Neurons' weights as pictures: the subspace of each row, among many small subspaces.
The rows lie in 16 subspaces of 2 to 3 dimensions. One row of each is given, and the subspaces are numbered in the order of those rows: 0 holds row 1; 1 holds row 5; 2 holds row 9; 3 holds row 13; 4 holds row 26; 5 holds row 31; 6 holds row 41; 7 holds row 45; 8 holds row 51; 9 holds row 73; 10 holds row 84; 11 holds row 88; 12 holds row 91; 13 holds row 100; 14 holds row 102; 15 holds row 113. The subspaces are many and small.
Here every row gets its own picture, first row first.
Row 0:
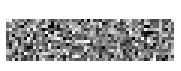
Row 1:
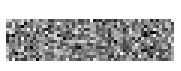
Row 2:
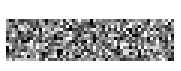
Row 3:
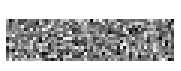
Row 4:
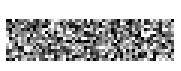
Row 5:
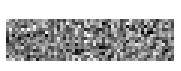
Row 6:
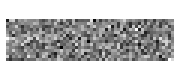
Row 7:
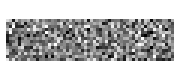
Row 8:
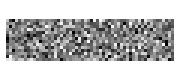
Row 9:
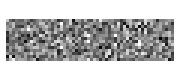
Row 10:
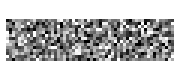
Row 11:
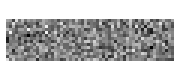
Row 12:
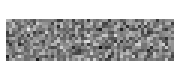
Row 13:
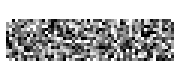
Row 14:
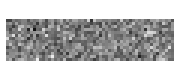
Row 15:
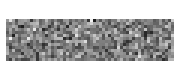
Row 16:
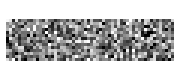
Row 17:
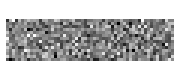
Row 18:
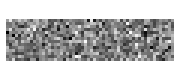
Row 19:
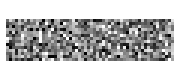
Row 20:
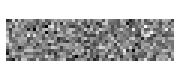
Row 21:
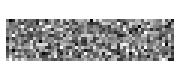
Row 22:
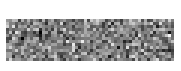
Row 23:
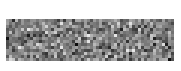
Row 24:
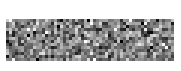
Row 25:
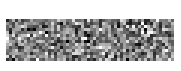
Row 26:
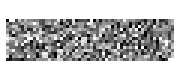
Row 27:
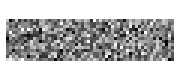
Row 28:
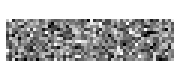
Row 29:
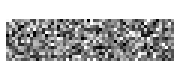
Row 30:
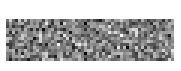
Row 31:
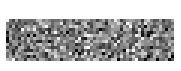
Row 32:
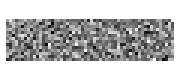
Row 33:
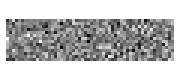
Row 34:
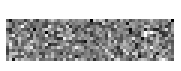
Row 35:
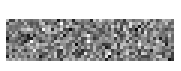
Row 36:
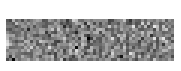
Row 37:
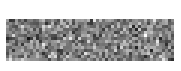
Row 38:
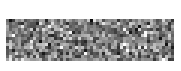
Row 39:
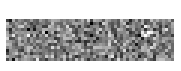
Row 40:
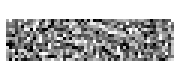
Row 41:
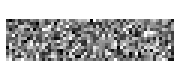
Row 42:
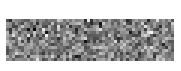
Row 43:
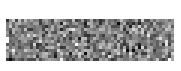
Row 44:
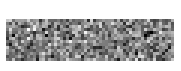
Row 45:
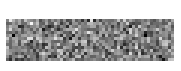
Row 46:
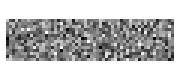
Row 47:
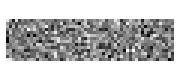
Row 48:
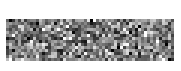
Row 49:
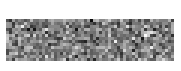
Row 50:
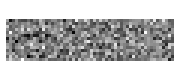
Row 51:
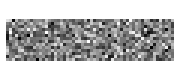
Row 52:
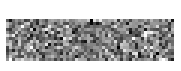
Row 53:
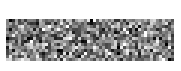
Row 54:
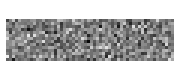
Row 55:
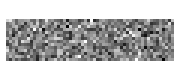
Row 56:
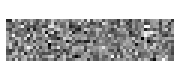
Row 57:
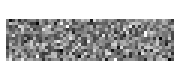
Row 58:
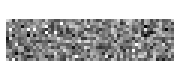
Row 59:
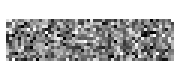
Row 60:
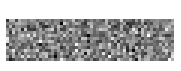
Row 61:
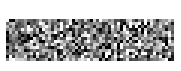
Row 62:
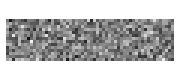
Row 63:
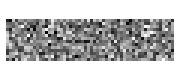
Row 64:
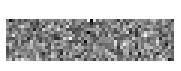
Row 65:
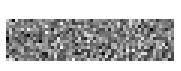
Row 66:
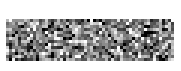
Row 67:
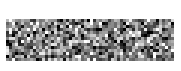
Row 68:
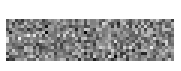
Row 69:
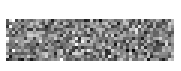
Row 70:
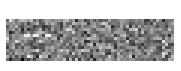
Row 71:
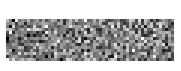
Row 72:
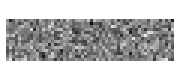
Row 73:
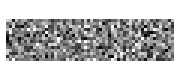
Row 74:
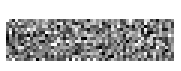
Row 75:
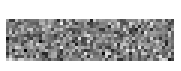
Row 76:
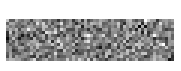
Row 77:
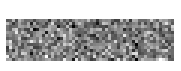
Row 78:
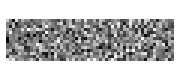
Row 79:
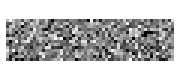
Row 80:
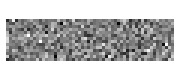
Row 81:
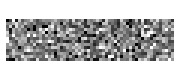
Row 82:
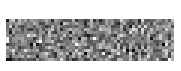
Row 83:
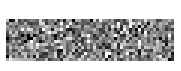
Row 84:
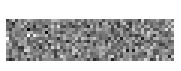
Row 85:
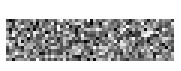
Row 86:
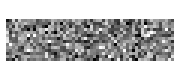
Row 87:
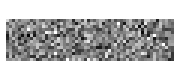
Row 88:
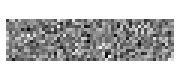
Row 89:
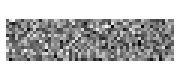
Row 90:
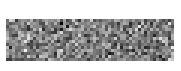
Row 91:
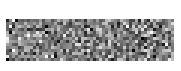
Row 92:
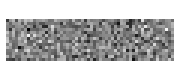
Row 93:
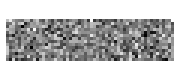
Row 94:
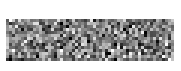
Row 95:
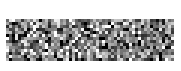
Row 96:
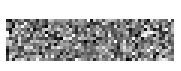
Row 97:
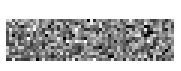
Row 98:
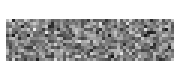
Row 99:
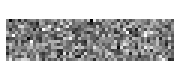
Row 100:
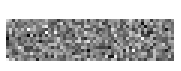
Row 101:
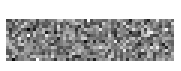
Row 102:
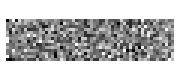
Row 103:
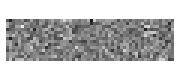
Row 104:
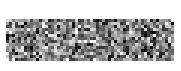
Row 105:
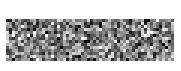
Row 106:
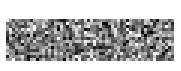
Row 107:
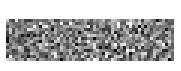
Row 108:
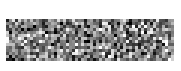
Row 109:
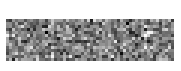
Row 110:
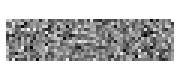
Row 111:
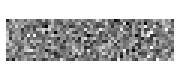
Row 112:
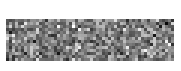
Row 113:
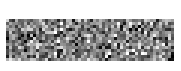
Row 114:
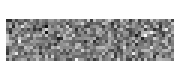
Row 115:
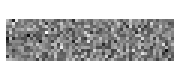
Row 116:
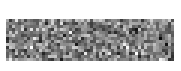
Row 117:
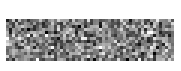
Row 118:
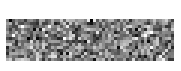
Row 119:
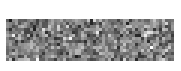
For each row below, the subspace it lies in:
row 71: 12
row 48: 7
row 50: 1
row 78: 9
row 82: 14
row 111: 5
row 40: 5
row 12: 2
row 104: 0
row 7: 12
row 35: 11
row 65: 8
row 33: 13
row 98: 8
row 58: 3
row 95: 10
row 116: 5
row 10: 2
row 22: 5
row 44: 6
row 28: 8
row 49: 9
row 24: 2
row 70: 1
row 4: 3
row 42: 11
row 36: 1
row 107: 10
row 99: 7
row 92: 10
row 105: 11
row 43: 14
